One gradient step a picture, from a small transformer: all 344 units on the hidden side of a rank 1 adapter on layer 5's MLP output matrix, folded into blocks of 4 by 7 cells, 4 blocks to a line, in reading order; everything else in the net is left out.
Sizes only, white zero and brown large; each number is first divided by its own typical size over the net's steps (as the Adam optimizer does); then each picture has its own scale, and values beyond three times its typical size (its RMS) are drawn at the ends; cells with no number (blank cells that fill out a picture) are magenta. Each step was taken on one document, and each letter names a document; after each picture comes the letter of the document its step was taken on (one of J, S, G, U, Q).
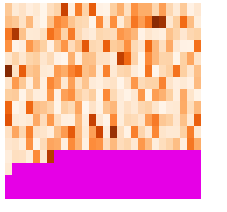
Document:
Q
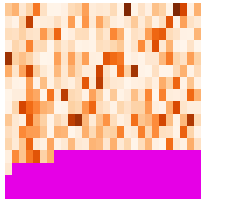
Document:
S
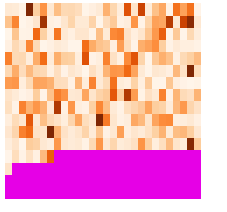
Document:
S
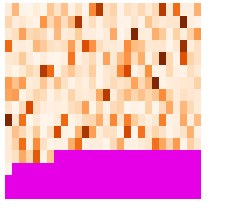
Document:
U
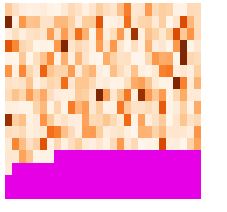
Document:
U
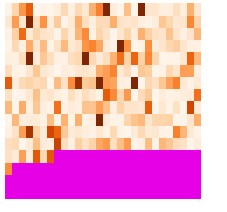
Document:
S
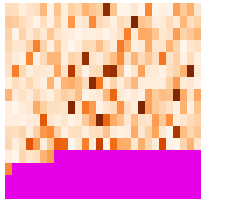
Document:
S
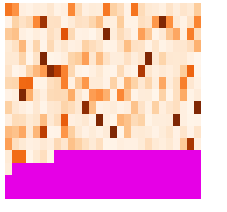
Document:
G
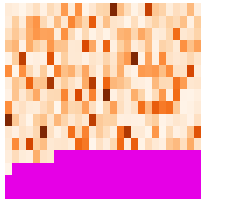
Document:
Q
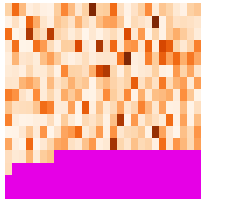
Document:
Q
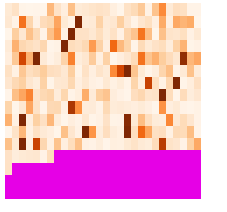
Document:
U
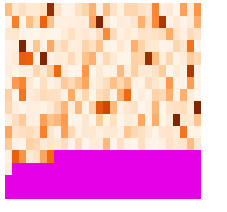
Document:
G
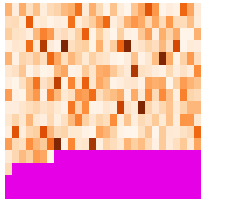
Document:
Q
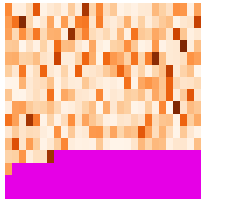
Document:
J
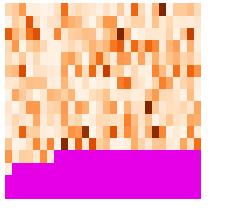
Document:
Q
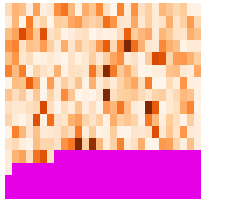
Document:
Q
